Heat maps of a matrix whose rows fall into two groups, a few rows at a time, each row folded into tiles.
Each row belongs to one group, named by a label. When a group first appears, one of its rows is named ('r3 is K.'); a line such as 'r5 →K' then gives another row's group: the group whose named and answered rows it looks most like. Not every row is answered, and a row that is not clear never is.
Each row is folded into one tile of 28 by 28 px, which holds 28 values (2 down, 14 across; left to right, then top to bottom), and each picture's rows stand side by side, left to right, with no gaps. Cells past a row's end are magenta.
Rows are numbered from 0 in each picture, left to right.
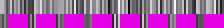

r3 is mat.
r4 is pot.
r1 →pot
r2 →mat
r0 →mat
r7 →mat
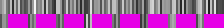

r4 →mat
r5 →pot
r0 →mat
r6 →mat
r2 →mat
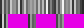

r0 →pot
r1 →mat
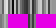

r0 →mat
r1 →pot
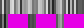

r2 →mat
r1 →mat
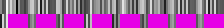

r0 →pot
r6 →mat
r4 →pot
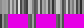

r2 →mat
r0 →mat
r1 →mat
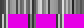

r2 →pot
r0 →pot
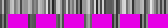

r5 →pot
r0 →pot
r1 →mat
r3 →mat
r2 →mat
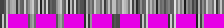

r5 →pot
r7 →pot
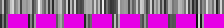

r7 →pot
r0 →pot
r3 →mat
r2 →mat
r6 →mat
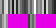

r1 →mat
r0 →mat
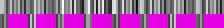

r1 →pot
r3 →mat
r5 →mat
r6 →pot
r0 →mat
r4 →mat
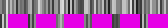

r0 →pot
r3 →mat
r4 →mat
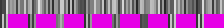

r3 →pot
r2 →mat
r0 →pot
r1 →pot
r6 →pot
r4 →mat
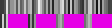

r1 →pot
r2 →mat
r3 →mat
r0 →pot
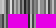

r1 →pot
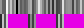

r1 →pot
